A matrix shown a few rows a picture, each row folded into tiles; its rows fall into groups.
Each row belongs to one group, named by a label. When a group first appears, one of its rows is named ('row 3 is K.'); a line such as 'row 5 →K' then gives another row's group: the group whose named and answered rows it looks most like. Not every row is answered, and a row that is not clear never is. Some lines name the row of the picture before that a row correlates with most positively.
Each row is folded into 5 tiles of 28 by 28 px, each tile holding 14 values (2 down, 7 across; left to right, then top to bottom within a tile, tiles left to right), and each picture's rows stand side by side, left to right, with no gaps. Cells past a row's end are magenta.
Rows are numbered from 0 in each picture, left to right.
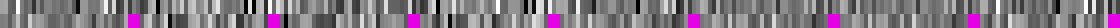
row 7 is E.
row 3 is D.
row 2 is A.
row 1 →D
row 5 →E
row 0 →E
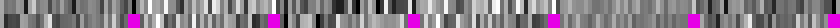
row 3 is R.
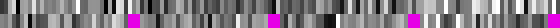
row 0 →D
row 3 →R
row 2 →A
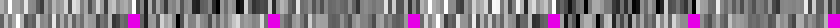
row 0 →R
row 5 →E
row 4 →A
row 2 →E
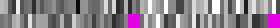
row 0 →E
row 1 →R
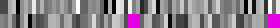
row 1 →D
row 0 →D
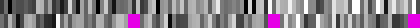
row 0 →A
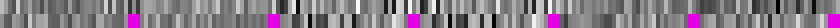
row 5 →A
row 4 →A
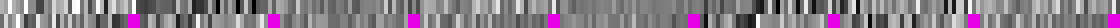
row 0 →R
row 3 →R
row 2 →E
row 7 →R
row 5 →A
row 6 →D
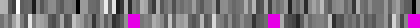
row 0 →E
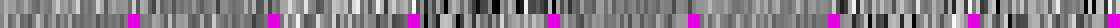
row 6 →D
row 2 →R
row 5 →R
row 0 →R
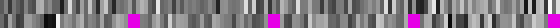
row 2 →E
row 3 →D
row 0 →A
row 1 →E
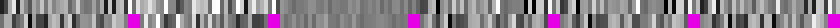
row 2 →E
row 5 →D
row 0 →D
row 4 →D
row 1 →R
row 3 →D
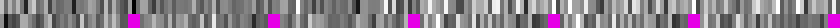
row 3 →R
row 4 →R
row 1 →E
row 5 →R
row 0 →A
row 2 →E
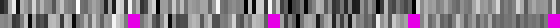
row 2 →A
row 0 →D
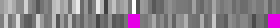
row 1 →E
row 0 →R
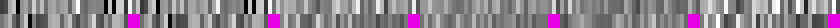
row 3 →R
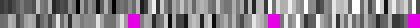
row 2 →R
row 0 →A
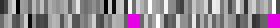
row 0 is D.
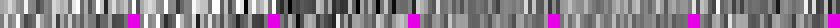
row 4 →R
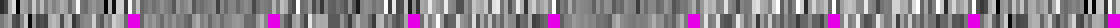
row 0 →D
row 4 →A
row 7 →D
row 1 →A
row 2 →E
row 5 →R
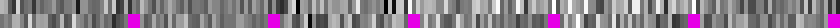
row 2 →D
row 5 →E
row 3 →R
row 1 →E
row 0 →E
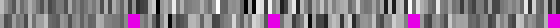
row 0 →E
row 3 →E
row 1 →D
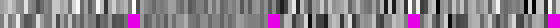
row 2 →D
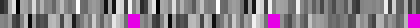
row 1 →D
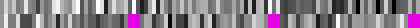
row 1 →D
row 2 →A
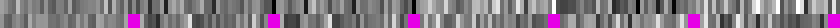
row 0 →E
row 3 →R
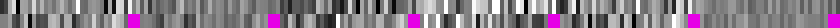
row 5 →E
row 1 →A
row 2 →A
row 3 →R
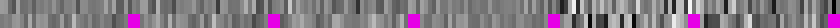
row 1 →E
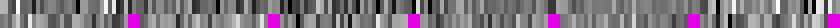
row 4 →E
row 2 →A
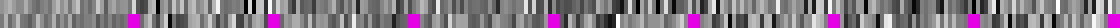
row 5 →D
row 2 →E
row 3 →E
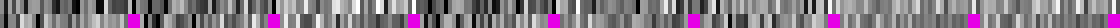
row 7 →R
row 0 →A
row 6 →R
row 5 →D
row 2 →R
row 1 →A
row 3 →A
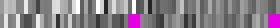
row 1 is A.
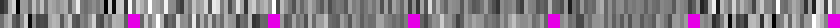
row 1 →R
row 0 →D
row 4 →A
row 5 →D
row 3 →A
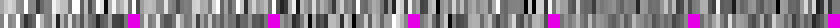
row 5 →E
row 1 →R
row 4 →E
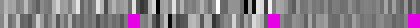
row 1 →D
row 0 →R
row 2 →E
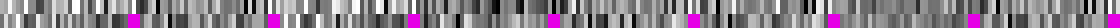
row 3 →A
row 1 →D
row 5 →D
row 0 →R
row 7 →D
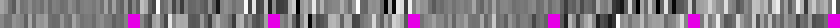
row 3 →E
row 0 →E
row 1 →E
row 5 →R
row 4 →A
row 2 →D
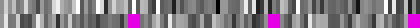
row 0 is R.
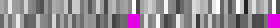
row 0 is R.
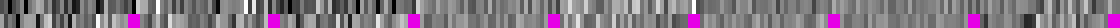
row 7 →A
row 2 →A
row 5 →A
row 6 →E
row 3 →E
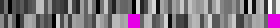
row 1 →D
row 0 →A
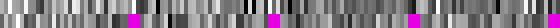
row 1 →D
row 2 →A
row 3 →E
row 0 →R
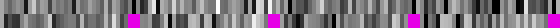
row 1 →D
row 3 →A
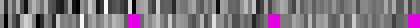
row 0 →A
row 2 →E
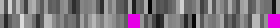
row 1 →A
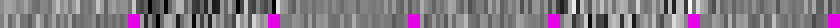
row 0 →R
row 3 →E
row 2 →E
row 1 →A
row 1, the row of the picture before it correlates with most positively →1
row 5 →E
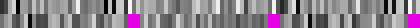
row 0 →D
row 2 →D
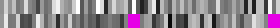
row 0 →R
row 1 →D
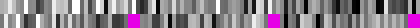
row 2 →A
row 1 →D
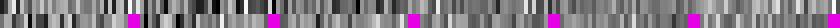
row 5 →R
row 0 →D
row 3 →E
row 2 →A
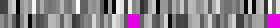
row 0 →D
